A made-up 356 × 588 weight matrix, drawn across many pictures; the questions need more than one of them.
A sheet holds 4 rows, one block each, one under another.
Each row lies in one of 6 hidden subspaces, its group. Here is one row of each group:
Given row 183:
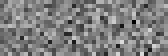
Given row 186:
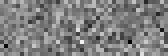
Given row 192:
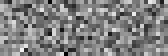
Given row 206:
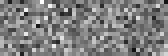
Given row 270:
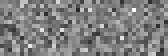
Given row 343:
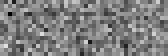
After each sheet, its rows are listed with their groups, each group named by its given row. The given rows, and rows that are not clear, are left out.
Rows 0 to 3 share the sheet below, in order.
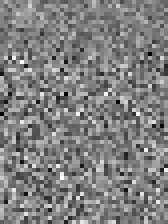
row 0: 183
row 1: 343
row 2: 343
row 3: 192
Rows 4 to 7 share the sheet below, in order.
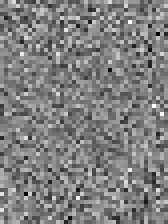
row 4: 183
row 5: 206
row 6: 192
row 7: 192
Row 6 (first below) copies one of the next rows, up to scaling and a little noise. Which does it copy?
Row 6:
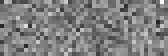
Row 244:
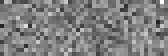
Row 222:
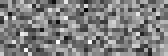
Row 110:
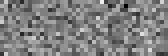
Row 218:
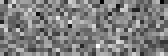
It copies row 244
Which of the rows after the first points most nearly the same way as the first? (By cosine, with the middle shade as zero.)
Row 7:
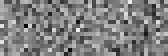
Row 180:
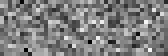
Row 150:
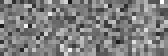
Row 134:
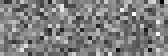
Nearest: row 134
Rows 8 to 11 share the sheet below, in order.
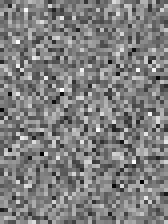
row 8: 206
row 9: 270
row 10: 183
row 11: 186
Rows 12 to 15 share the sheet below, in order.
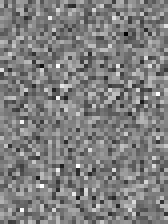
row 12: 186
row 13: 192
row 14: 183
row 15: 186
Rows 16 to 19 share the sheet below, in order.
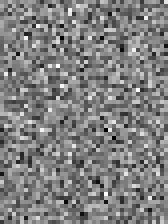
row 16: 206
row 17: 192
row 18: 183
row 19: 270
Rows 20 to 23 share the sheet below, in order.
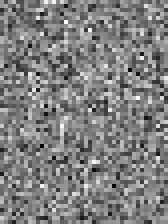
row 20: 183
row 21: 270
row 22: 183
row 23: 186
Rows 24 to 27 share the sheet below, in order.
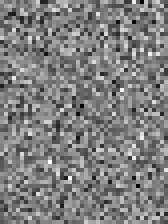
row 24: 270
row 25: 183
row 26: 186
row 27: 206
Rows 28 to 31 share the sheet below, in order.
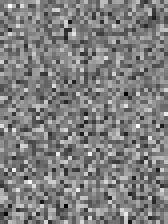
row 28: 270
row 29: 186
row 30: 192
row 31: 343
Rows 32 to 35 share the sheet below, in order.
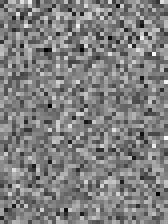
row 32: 186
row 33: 186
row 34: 186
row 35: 183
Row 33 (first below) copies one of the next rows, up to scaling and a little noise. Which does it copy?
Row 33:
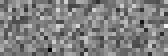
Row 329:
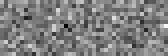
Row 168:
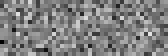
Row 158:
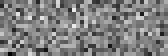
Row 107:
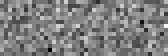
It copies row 107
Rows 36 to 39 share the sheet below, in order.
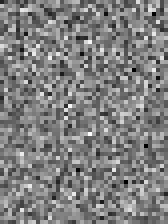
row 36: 343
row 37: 192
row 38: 183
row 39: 186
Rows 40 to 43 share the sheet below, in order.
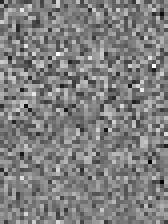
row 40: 343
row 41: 192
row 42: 183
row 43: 343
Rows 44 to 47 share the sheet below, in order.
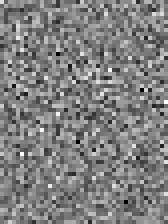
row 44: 343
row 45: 206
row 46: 186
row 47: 186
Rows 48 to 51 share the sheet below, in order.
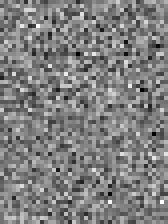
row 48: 183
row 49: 192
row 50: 183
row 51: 270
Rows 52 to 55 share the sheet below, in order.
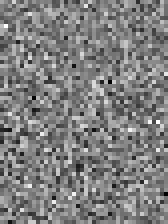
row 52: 343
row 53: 270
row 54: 183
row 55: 186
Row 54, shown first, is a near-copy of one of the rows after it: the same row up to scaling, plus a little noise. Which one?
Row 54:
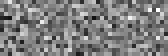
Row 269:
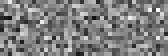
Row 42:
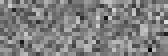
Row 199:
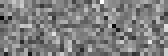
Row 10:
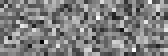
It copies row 269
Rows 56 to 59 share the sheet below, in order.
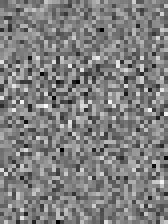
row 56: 183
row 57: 186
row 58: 206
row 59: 343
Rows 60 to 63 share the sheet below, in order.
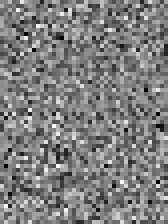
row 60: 206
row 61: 183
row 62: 343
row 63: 183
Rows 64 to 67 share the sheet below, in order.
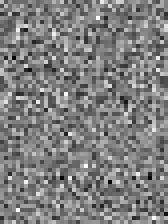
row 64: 183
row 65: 343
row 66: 270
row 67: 206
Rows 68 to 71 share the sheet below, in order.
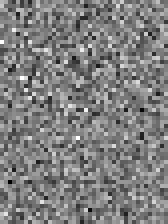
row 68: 186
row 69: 270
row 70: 186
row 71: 343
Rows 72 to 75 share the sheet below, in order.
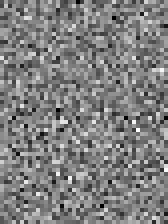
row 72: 186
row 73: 343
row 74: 206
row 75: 206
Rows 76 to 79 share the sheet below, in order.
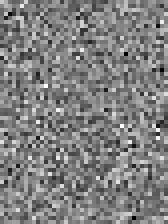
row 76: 270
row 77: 343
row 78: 183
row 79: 206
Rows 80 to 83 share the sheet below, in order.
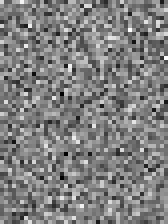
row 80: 192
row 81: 206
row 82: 270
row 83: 192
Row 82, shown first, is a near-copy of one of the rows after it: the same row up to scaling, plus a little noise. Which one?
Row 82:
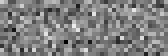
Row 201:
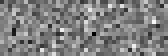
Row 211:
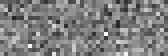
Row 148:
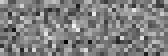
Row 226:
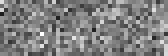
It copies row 148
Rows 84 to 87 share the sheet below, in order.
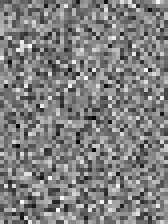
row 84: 183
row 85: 270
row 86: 186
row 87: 192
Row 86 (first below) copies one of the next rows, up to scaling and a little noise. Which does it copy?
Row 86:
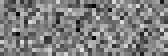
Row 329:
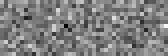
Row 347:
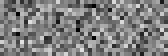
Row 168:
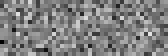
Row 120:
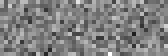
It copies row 347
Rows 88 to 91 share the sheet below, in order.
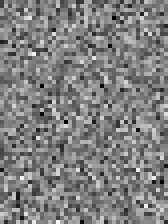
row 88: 186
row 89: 183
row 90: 206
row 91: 343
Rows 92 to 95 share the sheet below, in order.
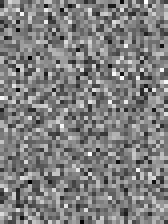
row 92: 270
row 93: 186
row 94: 192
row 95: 343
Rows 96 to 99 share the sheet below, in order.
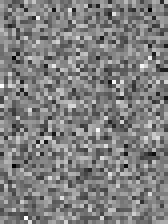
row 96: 206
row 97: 183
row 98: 183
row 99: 192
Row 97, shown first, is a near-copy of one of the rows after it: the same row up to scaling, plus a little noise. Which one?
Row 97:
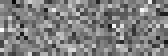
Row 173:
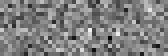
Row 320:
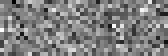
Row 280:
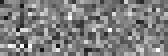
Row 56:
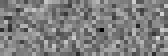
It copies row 320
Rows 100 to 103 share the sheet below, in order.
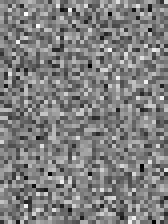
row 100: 206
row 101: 270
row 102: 183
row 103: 206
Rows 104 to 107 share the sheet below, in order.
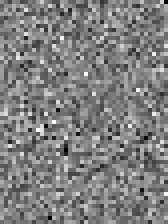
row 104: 206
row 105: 343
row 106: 270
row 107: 186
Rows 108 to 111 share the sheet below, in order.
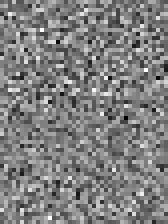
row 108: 192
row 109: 270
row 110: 192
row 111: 186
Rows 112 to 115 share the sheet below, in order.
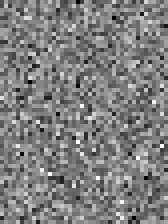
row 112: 186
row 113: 186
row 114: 186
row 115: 206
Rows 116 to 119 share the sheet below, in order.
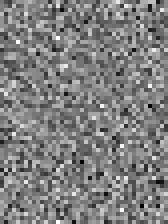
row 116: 206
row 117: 206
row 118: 183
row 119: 343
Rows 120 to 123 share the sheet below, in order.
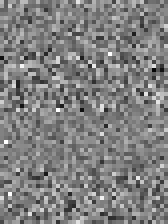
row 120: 186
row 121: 343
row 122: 270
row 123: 183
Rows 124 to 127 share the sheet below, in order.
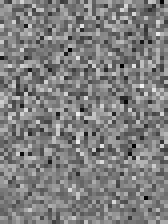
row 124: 192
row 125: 343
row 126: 186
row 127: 270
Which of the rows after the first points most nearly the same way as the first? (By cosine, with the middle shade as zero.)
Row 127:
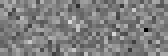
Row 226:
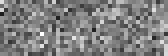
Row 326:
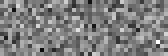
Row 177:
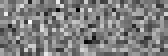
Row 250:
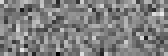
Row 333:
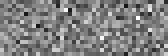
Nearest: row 326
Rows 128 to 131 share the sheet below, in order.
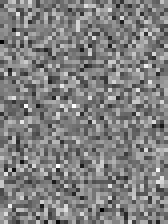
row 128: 186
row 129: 192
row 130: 343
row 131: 343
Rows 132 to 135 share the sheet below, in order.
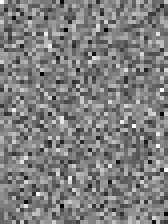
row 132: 270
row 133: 186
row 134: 192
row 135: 206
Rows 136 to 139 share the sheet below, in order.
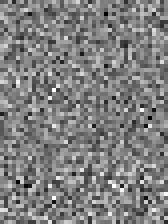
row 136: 343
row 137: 270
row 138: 270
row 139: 186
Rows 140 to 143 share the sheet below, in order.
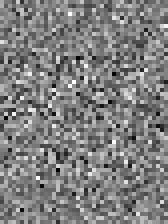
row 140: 186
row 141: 186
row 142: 343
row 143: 186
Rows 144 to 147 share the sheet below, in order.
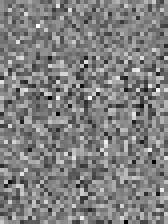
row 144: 206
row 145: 192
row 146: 270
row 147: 270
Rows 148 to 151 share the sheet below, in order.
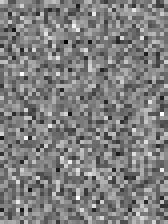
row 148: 270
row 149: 270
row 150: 192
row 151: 186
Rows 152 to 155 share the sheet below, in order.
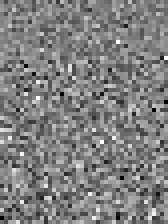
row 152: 270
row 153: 206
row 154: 183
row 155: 183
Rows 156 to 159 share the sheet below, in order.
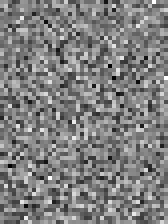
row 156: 270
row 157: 270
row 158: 186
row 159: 192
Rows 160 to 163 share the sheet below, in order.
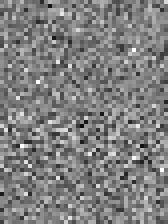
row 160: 206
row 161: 206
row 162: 192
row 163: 192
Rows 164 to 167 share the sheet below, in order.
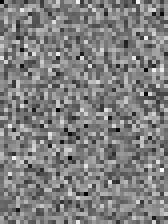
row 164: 343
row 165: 343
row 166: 192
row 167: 206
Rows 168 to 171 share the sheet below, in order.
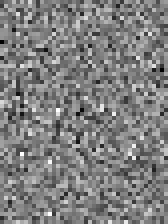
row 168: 186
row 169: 343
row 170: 186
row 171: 270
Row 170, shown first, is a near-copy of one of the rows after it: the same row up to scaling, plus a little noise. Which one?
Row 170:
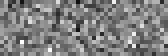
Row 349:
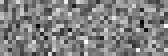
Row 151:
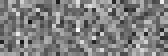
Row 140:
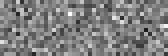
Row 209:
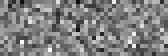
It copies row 209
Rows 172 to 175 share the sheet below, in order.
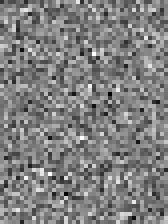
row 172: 343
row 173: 183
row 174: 270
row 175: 206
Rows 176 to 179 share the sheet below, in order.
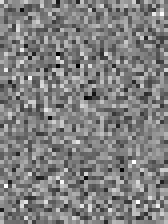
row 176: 343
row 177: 270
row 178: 206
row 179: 192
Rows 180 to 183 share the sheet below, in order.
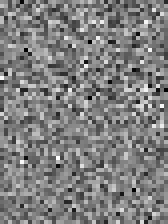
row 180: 192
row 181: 192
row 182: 343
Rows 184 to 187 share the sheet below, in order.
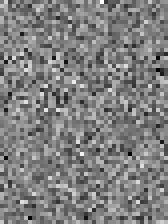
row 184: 192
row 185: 343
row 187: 192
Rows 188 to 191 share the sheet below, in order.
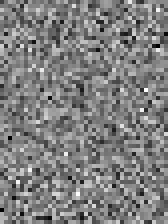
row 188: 183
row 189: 183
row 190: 183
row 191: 186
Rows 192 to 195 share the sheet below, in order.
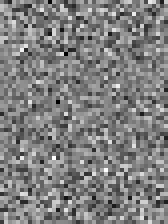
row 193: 183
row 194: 183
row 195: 192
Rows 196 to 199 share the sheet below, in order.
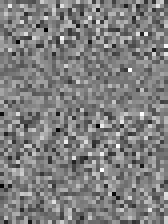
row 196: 206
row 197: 206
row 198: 270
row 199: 183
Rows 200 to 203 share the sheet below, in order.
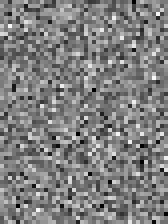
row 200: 183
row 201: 270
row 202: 192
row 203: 206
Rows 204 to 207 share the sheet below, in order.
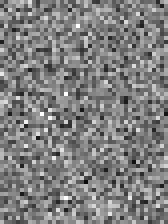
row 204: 186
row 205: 343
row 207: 192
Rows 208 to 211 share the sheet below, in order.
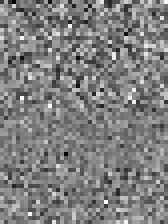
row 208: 192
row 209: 186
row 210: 343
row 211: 270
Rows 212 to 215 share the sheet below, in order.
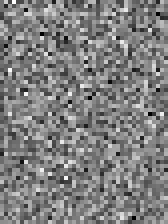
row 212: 343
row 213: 192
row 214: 192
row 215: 206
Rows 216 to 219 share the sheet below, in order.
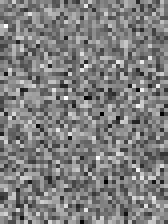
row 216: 343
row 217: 192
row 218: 192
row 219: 343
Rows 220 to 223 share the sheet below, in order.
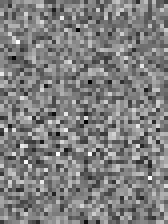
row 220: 206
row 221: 183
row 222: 192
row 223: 270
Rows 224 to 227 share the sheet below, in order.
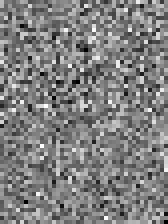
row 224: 192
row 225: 186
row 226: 270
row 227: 206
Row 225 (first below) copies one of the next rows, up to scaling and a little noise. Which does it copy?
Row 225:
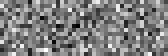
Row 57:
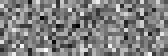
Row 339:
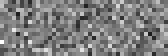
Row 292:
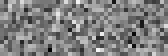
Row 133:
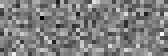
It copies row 57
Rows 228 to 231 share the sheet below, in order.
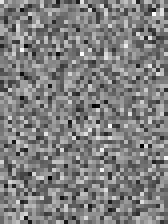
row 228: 343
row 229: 183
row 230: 206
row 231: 192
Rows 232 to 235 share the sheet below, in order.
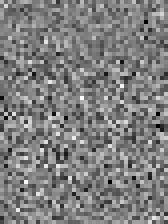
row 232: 343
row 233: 270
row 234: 343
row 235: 206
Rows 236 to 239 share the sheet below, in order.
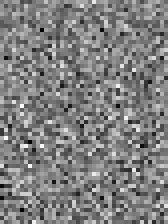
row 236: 183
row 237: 192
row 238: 192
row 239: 183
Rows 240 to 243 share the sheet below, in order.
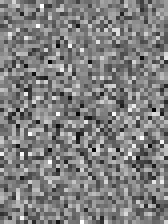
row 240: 183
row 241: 206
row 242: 186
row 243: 343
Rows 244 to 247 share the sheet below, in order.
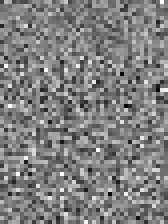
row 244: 192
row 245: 270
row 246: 192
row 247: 270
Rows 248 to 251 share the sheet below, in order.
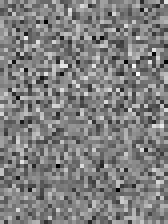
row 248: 206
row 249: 206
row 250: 343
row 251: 270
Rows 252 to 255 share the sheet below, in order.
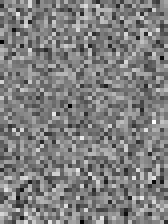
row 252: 186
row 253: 192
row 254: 270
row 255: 343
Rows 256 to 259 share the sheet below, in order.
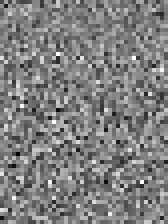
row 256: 343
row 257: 343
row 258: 206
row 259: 186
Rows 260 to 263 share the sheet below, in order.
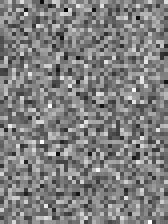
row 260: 206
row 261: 186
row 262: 192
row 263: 186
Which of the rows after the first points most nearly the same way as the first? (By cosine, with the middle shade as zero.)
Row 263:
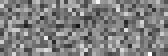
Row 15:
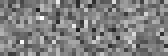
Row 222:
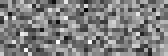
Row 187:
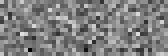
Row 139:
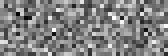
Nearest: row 139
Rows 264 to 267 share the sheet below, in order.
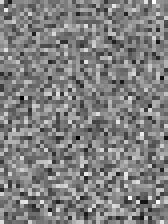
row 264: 270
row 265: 183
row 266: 186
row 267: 192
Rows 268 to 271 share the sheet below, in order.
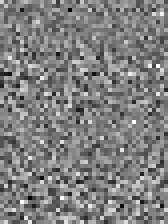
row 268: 343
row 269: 183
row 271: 192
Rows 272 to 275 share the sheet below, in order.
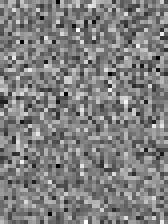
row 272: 186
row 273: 343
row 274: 343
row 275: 270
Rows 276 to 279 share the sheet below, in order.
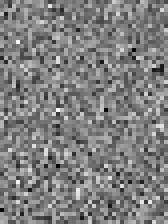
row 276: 206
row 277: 343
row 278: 343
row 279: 186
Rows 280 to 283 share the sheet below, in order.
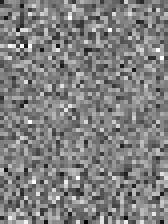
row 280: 183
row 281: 192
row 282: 183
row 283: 270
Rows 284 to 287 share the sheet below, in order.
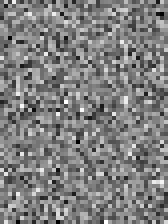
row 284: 343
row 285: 343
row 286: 186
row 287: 343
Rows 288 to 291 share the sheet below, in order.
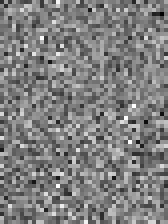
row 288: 343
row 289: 206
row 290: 192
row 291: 270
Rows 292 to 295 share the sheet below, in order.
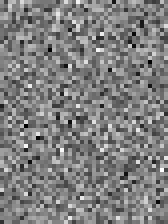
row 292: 186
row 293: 206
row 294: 206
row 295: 192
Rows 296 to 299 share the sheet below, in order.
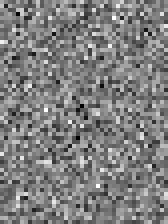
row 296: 186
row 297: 183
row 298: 186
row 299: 183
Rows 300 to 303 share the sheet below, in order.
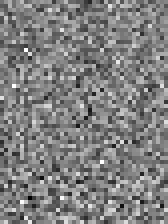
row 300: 192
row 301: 186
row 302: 270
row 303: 192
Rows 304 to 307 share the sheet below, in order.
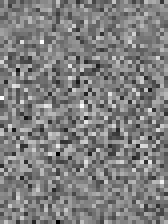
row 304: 186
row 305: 186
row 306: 192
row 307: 343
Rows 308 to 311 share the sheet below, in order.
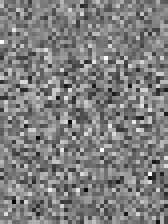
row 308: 186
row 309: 192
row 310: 206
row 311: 270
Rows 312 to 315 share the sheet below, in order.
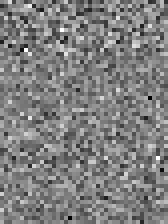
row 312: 192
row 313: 183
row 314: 183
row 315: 192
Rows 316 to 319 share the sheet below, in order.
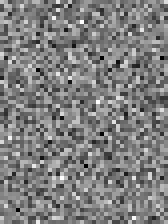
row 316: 270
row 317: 192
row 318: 270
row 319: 206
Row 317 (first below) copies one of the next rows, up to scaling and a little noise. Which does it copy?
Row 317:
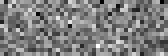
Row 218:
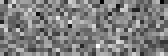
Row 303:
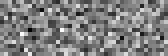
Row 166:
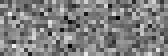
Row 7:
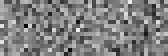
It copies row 218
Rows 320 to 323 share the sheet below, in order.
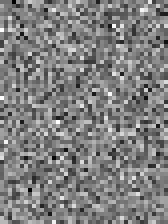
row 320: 183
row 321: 186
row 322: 270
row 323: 270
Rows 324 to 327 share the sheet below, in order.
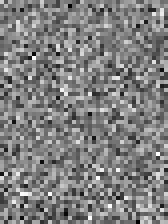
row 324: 343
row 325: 270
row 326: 270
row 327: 183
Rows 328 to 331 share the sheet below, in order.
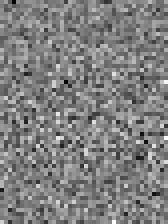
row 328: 183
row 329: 186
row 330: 186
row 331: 343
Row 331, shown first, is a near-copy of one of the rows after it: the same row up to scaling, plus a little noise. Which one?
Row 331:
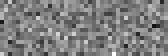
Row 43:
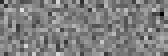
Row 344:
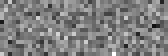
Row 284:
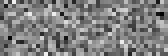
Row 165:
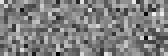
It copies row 344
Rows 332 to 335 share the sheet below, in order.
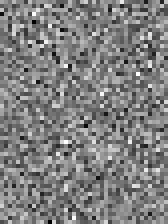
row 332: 270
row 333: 206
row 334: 192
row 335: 270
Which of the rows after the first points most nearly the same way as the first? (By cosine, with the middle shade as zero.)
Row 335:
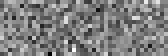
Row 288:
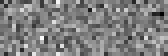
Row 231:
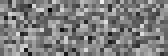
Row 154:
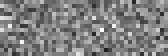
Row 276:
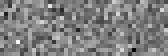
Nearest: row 276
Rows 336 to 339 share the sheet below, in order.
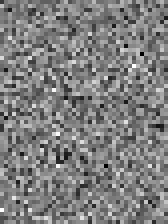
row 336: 270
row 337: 270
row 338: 343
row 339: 186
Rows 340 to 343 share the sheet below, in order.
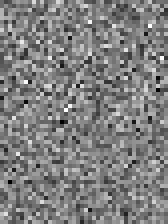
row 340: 183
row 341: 192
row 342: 206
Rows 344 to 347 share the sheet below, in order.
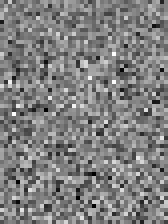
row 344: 343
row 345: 183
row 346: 183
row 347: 186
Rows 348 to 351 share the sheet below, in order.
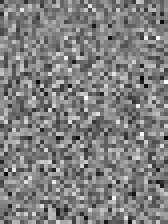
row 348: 343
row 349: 186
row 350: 186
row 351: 343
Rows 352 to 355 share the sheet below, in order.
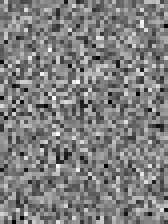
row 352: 186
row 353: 186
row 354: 343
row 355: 343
